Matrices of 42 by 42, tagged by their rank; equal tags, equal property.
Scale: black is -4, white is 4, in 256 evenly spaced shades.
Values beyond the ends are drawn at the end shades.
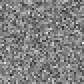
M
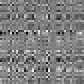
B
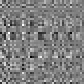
B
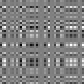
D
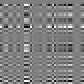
D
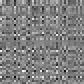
B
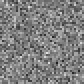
M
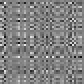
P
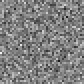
M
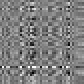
P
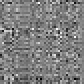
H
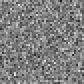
M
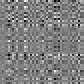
P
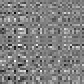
B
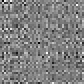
H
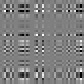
D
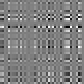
D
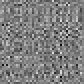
H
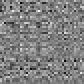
H
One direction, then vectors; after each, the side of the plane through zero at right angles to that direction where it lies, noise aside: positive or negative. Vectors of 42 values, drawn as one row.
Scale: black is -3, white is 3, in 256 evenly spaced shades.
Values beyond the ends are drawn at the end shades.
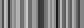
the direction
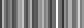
negative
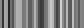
positive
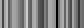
positive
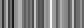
positive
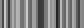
positive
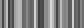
positive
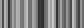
positive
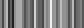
positive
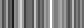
positive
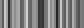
positive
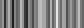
negative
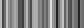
positive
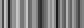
positive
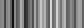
negative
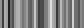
positive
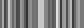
negative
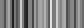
negative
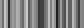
positive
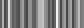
negative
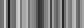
positive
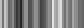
positive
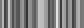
negative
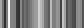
negative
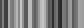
negative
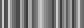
negative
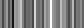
positive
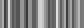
negative
